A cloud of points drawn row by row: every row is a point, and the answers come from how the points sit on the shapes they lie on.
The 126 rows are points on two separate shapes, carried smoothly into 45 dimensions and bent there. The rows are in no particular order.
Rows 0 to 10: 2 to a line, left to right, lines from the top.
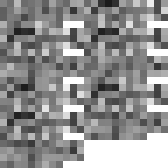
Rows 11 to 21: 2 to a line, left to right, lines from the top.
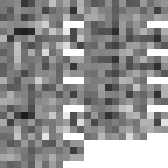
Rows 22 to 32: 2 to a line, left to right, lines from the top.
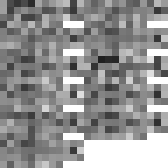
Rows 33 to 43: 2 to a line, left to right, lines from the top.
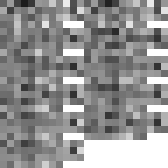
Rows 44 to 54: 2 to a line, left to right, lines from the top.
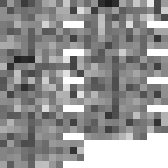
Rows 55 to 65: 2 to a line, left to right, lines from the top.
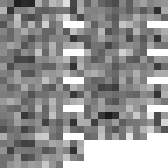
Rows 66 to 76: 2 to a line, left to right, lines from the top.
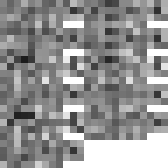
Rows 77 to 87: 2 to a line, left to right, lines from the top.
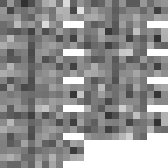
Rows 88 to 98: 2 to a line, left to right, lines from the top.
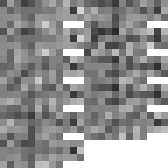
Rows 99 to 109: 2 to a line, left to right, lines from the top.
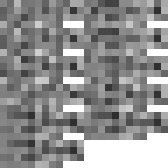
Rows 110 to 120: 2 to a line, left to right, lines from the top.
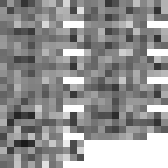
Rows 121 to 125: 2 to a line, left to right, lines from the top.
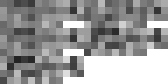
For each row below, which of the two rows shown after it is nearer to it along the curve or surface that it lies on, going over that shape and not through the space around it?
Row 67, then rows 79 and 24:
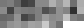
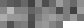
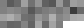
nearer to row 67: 79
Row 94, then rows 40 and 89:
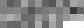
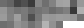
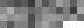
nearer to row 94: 89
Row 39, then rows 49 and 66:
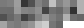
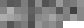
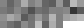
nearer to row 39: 66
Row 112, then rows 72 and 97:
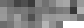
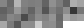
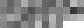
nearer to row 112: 97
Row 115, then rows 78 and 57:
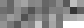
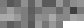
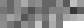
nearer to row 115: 57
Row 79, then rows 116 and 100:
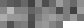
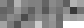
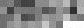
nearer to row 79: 100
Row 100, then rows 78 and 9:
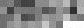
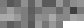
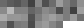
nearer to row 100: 9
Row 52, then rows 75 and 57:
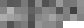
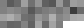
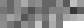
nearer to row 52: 75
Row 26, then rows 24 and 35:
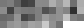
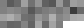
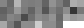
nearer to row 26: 35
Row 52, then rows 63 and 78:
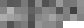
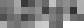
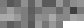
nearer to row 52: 78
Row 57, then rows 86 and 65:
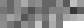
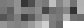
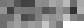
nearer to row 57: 86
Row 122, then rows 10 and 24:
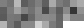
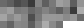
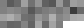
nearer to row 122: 24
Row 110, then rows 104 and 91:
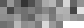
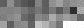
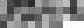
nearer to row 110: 104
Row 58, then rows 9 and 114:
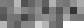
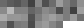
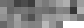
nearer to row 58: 114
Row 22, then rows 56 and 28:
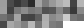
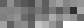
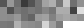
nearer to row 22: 56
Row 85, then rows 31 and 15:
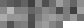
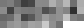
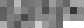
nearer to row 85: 31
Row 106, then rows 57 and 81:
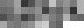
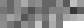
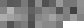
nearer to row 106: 57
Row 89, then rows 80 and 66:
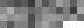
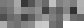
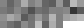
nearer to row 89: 66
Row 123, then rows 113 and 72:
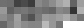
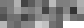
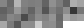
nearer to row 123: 113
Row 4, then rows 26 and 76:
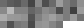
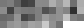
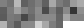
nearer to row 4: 26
